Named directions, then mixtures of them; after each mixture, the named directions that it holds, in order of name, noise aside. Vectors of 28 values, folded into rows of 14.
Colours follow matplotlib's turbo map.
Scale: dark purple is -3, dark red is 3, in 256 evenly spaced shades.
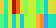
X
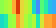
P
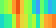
P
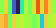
P, X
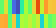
P, X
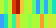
P, X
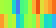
P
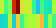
P, X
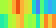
P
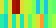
P, X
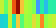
P, X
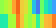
P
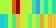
P, X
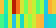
X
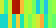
P, X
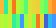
P, X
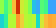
P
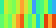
P, X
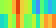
P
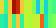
P, X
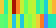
X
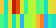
X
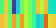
X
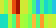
P, X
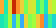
X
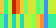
X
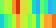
P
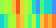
P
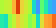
P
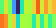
P, X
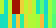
P, X
